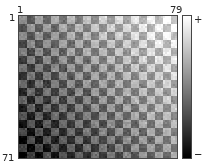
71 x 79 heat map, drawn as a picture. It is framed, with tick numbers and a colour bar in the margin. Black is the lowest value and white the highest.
Grain: checkered. Ninth with the highest average: top right. Odd rows or columns: none. Lone odd cells: none. Slope: up to the top right. Ninth with the lowest average: bottom left.
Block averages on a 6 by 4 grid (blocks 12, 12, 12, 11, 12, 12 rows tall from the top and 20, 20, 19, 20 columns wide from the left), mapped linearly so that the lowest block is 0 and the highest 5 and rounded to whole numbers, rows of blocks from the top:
2 3 4 5
2 3 4 5
1 2 3 4
1 2 3 4
1 1 2 3
0 1 2 3
